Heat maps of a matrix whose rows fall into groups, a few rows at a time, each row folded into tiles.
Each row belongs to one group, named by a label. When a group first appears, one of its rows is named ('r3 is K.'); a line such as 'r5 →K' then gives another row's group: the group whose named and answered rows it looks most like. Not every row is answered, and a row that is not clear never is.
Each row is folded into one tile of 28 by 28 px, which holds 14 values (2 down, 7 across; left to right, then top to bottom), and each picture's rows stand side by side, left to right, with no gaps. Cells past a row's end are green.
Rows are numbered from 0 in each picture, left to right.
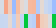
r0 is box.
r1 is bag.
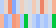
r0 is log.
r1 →box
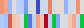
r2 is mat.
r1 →mat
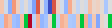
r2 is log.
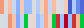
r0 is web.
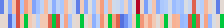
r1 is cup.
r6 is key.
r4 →key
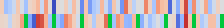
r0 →cup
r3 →cup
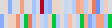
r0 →mat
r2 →mat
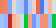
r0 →bag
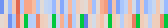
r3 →mat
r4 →cup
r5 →cup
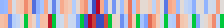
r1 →cup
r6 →bag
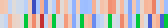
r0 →bag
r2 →web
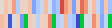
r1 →cup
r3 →web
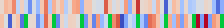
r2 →mat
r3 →mat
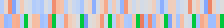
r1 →key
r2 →bag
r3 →mat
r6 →mat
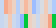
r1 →cup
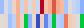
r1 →box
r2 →bag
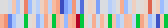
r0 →key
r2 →cup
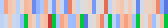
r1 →cup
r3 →mat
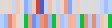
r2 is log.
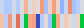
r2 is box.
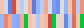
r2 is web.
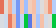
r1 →mat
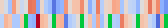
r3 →box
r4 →bag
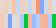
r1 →log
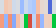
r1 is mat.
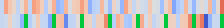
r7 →key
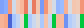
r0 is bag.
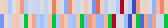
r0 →mat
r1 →key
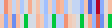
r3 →box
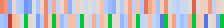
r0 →bag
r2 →log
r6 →key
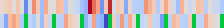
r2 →bag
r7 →bag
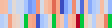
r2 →cup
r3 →cup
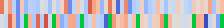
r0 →web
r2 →log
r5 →cup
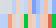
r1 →cup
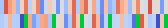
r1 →log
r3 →web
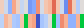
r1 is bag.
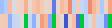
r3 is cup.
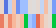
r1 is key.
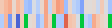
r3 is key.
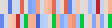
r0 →mat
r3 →box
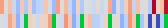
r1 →cup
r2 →web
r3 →key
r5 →box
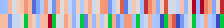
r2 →web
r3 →mat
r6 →key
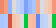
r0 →bag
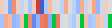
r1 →log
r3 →log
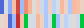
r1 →web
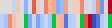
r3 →key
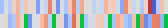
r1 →mat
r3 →mat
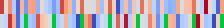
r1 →bag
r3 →key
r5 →web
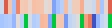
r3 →key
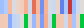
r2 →box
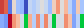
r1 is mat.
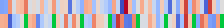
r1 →key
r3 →bag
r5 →web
